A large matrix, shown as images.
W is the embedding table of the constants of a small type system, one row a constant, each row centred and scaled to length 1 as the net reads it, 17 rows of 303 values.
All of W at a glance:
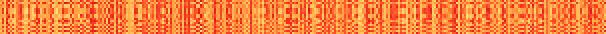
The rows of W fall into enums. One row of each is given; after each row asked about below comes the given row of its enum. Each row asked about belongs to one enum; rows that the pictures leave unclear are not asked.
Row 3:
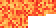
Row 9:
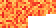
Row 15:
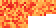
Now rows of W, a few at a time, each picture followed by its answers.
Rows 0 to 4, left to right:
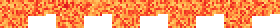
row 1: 15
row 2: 3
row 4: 9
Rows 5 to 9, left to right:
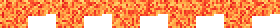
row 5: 9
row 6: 9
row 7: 3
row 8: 3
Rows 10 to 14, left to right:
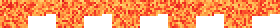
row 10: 15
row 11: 9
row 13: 15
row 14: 3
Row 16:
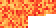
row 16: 3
